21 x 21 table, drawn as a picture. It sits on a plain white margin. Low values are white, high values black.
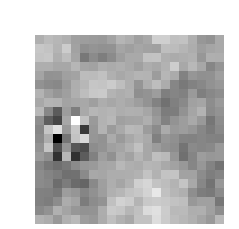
Odd patch: rougher, in the middle left. Roughest part: middle left. Ninth with the lowest average: bottom middle. Stripes: none. Slope: none. Average level on the scale: 40%.
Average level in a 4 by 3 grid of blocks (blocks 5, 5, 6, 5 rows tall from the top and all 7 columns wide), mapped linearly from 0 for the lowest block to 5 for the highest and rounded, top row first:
2 2 2 | 3 2 4 | 5 2 4 | 4 0 2
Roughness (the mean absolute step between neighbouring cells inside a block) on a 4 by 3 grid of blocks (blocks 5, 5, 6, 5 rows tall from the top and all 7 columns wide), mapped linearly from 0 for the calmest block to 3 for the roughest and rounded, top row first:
000
100
300
000
